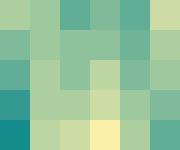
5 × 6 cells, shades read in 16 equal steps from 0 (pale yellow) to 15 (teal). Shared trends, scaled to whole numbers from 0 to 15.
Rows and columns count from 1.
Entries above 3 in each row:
5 6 6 5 4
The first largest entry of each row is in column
3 5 1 1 1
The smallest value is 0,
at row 5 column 4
